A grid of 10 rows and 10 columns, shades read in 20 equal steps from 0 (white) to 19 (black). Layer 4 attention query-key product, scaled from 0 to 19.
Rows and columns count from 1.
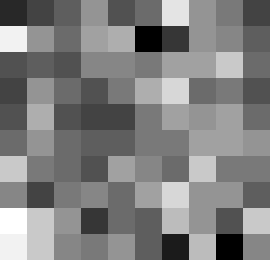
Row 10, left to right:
1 4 9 10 8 12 17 5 19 9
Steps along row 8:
up down down up down down up same up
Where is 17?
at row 10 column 7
